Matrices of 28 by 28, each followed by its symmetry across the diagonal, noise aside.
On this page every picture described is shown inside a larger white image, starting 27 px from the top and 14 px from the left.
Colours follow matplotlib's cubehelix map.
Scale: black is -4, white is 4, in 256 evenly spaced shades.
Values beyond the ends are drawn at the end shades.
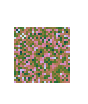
symmetric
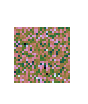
neither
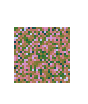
symmetric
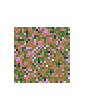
symmetric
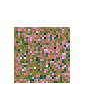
antisymmetric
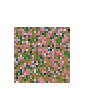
antisymmetric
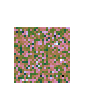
neither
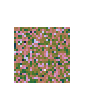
neither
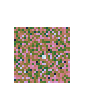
symmetric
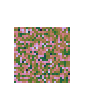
neither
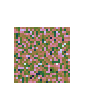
antisymmetric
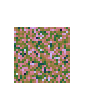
antisymmetric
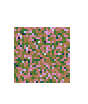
antisymmetric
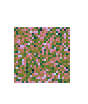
neither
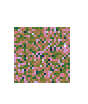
neither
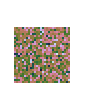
antisymmetric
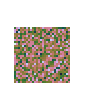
symmetric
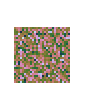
antisymmetric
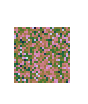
neither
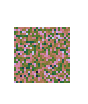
neither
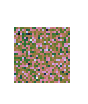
neither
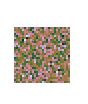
antisymmetric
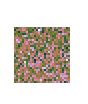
neither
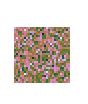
symmetric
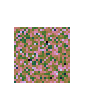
symmetric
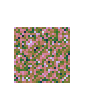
symmetric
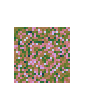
symmetric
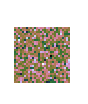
antisymmetric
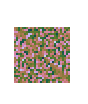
antisymmetric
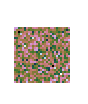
symmetric
